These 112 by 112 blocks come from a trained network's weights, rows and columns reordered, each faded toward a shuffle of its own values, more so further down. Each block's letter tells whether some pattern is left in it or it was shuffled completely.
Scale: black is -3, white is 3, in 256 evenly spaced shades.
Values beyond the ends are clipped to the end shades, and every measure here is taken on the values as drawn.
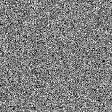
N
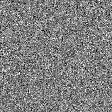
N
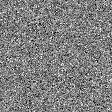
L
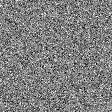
L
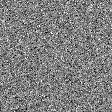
L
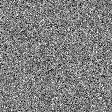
L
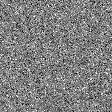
L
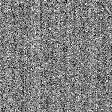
N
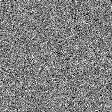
N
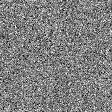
L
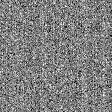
N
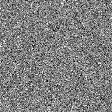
N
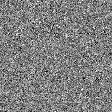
N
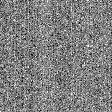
N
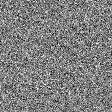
L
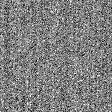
N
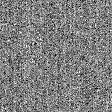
N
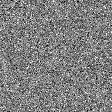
L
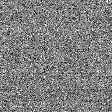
N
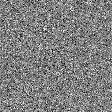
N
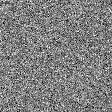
L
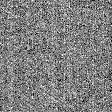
N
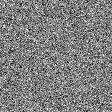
L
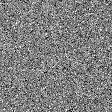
L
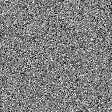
L
